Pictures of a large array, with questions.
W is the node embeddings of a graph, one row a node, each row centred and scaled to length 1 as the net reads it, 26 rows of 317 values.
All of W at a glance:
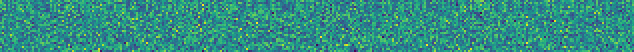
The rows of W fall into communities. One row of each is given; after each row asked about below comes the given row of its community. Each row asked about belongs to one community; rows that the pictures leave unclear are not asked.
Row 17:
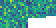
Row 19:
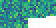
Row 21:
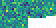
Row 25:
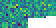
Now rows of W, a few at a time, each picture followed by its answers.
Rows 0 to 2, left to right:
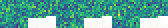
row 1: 19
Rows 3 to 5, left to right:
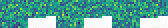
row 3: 25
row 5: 25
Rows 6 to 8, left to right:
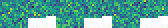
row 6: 21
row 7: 17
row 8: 21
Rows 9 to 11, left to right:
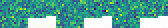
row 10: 19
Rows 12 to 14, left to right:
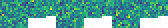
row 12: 21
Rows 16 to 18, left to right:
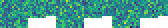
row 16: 19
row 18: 17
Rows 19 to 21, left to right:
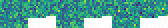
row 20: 19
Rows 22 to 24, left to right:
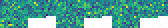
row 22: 17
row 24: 17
